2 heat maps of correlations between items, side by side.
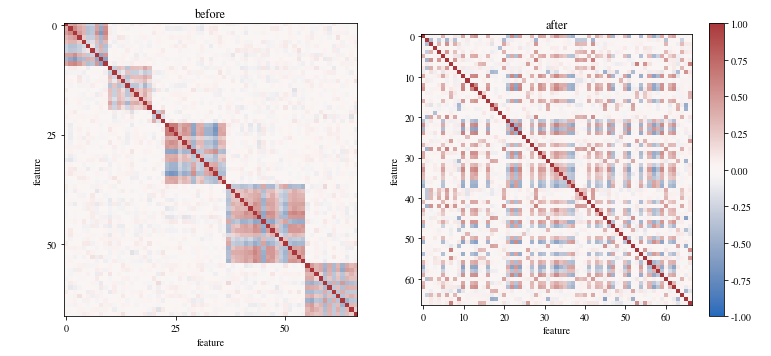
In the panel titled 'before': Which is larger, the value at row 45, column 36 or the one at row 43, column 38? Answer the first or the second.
the second
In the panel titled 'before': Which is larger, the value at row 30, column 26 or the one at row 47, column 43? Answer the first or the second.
the second
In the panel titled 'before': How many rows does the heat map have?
67
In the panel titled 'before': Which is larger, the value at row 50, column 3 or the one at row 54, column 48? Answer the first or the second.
the second
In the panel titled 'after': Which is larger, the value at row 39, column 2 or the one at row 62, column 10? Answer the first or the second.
the second
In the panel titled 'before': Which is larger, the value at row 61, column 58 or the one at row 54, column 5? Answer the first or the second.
the second
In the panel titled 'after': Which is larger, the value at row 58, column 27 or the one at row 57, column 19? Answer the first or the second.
the second
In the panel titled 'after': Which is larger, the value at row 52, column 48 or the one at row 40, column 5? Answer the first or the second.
the first
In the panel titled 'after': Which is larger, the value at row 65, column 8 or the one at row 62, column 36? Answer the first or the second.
the first
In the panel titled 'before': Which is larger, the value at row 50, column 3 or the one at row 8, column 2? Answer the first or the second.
the first
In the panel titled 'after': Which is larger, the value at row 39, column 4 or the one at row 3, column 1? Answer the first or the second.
the first
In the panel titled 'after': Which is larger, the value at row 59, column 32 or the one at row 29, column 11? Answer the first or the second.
the first
